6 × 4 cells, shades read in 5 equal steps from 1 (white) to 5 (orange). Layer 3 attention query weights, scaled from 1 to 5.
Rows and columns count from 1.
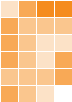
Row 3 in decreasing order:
4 3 2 2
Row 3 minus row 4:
0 0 0 -2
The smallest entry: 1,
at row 6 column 4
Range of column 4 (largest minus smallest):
4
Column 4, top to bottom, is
5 3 2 4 4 1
